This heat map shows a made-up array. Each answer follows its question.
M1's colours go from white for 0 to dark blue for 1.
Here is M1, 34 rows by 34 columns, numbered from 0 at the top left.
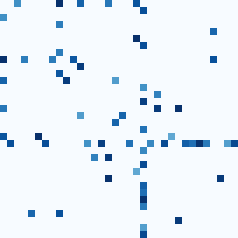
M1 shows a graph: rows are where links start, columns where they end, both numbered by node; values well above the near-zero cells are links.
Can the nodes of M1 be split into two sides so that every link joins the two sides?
yes
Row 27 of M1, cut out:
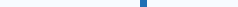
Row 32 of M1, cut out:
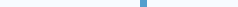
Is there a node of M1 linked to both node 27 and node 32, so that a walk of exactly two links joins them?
yes
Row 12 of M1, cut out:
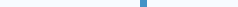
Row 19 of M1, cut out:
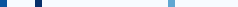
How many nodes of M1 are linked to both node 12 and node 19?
0
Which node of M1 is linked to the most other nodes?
node 20
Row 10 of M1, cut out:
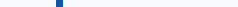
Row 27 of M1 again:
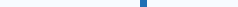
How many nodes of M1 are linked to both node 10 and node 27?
0
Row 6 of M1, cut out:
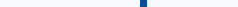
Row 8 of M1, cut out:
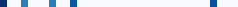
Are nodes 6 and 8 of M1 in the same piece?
no
